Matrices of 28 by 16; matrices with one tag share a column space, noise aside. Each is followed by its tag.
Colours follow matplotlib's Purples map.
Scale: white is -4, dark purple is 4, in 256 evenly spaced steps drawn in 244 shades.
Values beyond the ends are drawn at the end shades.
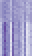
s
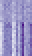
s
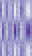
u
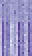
s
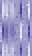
u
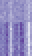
s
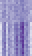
s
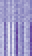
s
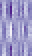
u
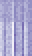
s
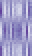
u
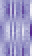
u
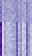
s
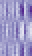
u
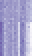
s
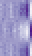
u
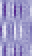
u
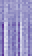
s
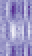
u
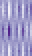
u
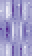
u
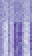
s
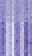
s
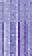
s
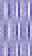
u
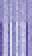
s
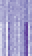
s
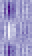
u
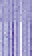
s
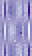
u
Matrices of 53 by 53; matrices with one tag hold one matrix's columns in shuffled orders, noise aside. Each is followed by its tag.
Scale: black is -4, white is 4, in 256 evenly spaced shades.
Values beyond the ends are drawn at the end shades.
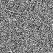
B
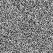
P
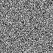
P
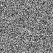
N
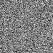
B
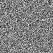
B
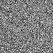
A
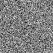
P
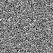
B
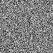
A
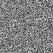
B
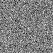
N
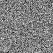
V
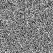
P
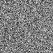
A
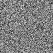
P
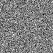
B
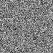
B
